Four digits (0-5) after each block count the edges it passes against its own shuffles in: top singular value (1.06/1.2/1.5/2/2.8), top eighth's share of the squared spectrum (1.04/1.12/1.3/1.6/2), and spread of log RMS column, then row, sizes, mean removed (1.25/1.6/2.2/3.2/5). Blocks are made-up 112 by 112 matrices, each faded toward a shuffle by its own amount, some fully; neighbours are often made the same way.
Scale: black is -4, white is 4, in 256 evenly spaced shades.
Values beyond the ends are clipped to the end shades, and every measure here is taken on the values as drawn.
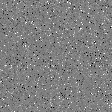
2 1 0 0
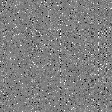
4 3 2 1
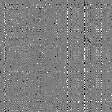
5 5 3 2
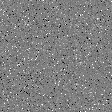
1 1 0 0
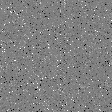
2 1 0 0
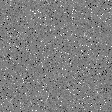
0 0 0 0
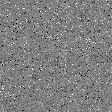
2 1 0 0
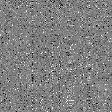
4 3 2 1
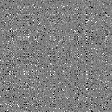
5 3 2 2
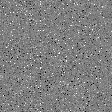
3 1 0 0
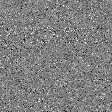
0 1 0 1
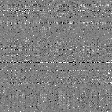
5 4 1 3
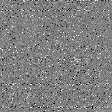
4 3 1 2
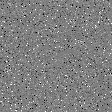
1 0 0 0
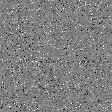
3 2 0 1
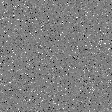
0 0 0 0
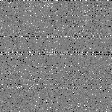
4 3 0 3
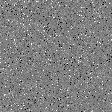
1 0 0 0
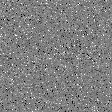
1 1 0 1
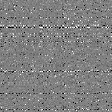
5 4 2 3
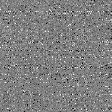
4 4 2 3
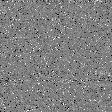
3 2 0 1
